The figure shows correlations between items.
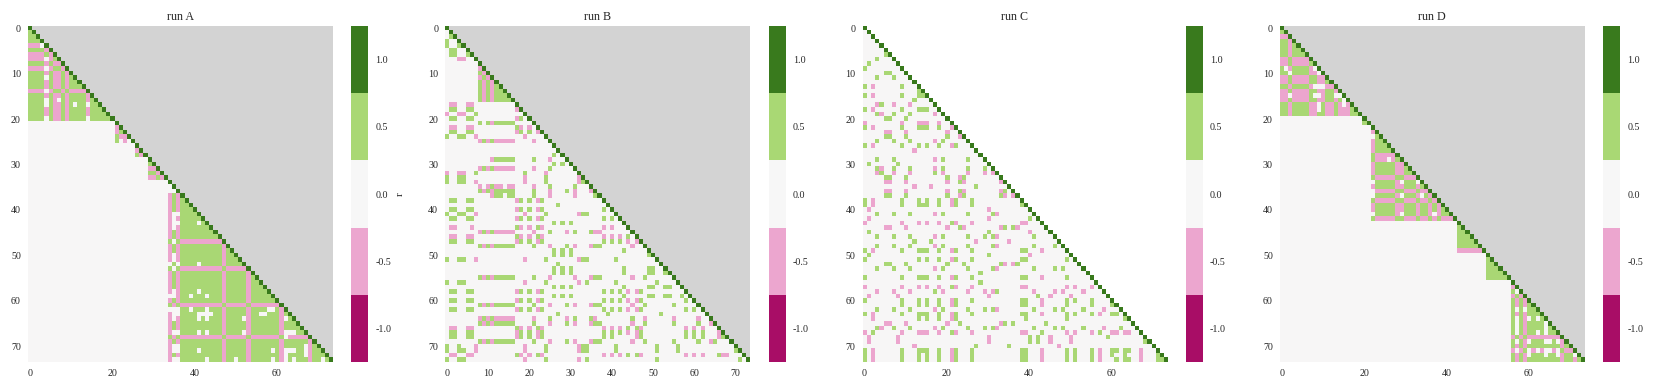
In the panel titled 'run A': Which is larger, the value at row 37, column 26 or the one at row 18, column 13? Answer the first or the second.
the second
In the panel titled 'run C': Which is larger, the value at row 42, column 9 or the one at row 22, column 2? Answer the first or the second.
the first
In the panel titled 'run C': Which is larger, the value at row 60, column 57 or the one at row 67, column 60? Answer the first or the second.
the first
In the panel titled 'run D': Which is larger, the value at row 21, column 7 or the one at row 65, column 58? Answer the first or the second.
the second
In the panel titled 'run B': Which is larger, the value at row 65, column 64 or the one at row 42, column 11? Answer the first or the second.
the second
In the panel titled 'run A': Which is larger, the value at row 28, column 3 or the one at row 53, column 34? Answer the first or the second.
the second
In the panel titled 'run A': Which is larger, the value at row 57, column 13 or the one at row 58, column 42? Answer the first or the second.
the second
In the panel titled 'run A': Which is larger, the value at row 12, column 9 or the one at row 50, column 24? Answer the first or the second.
the second
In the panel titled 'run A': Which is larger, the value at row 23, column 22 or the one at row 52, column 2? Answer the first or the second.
the first
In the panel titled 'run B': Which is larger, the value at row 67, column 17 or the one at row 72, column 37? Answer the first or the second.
the second
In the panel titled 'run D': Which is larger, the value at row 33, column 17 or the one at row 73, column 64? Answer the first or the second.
the second
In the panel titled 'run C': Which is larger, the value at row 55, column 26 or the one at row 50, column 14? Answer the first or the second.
the first
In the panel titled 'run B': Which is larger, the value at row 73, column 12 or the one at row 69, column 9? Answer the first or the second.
the first
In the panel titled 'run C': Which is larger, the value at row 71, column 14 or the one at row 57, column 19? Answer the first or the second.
the first
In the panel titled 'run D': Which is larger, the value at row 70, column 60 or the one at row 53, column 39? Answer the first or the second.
the first
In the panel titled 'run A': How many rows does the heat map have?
74
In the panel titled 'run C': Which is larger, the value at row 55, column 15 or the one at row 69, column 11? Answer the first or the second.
the first
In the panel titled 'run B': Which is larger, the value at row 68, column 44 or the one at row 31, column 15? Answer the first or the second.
the first
